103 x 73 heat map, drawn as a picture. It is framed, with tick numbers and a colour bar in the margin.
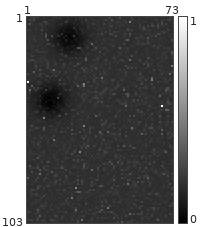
Stripes: none. Dips: two. Average level on the scale: 20%. Histogram: skewed, a long tail of high values.
